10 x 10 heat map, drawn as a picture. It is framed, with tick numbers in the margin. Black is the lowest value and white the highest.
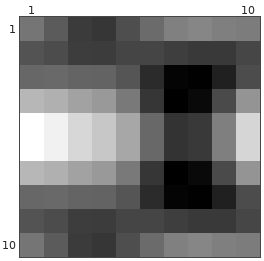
The ninth with the highest average is the middle left. The middle right is the roughest part. It is mirror symmetric from top to bottom.
